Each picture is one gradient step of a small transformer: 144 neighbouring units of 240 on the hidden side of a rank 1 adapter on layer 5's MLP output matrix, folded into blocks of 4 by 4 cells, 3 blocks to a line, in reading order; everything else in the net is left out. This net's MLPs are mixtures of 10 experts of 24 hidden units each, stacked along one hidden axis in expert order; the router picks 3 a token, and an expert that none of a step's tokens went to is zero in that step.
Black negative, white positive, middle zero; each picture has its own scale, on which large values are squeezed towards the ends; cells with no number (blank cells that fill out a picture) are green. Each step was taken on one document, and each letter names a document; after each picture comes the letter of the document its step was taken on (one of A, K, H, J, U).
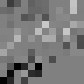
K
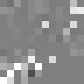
K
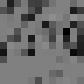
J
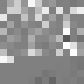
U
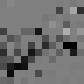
U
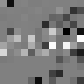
J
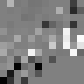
K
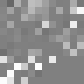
K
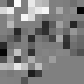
K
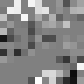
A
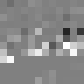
U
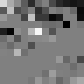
A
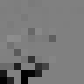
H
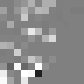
H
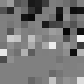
J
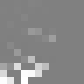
H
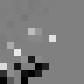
H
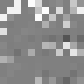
U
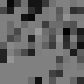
J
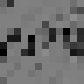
J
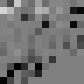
K
